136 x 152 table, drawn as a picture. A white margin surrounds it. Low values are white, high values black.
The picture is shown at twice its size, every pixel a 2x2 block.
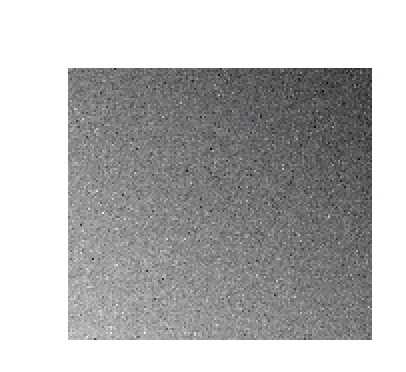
The values follow a bell shape. The texture is fine-grained noise. The halves do not mirror each other. No regular stripes run through it. Values rise toward the top right. No single row or column stands out from its neighbours. The ninth with the highest average is the top right. The bottom left is the ninth with the lowest average.
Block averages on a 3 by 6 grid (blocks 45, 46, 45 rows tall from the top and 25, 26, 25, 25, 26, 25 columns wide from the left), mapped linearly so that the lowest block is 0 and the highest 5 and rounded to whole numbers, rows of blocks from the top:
2 3 3 4 4 5 / 1 2 2 3 3 4 / 0 1 1 2 2 3
